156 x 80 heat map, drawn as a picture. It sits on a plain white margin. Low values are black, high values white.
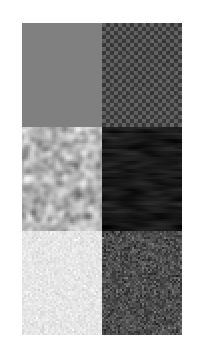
The table splits into 3 rows of 2 panels. Panel 1,1: middling, flat. Panel 1,2: low, checkered. Panel 2,1: high, blotchy. Panel 2,2: very low, streaked across, faint in contrast. Panel 3,1: very high, fine-grained, faint in contrast. Panel 3,2: low, fine-grained.
